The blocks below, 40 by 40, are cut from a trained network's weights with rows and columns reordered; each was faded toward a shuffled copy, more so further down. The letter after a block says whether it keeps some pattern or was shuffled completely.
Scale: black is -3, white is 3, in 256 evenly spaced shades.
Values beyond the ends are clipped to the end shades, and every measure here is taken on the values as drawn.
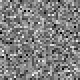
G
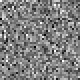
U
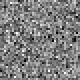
U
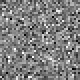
G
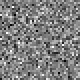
U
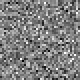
U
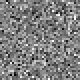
G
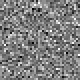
G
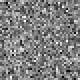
G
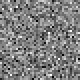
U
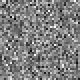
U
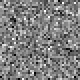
G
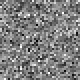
G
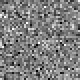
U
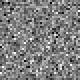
G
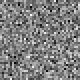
G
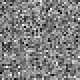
G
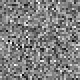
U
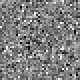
G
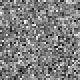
U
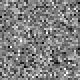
G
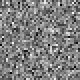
G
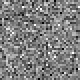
G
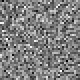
U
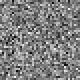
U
